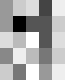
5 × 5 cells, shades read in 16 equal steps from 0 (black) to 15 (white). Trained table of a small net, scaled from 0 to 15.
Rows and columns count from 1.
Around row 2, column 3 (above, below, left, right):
13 15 0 5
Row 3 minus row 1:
4 -1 2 1 -1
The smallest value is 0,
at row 2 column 2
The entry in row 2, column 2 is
0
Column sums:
51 44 59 30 65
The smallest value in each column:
8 0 5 4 12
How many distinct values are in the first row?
5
